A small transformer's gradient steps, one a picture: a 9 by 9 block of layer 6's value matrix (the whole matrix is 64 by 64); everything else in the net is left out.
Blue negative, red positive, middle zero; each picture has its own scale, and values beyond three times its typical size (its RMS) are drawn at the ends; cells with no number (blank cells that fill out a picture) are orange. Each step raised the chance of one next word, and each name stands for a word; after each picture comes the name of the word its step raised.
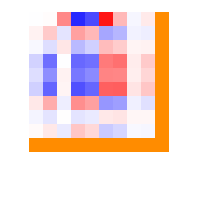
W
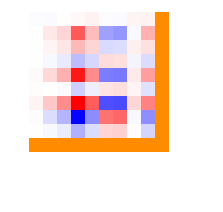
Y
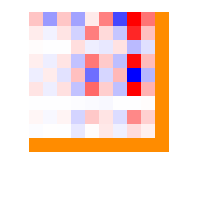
W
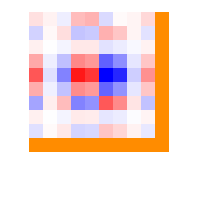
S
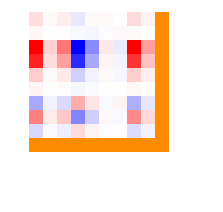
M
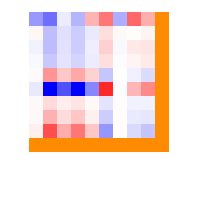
W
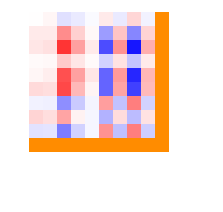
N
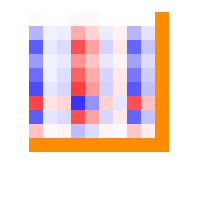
N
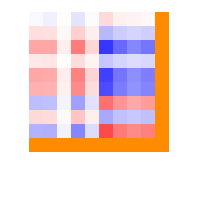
N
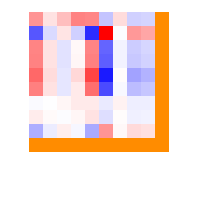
Y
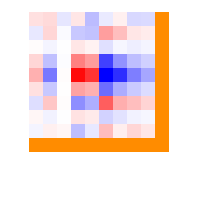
S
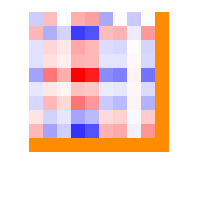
Y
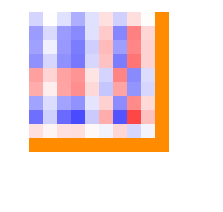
M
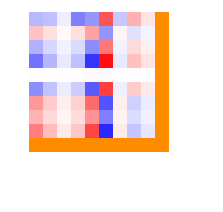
W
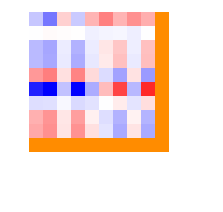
W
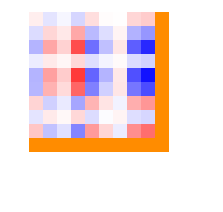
N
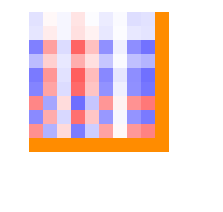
N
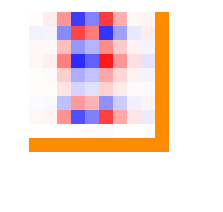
M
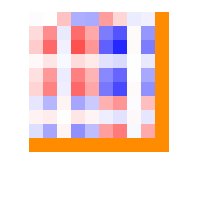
N
